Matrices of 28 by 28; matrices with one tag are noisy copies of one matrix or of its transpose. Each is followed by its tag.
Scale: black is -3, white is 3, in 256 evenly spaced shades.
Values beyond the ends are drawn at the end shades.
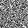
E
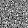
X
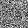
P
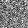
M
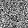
P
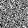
E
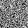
E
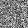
X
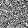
E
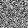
M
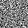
E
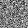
M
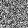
M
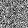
M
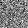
M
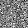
X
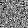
M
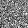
X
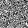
E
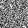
E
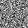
E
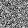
M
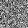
M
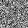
M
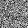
X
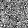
P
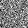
E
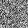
M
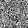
P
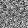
M
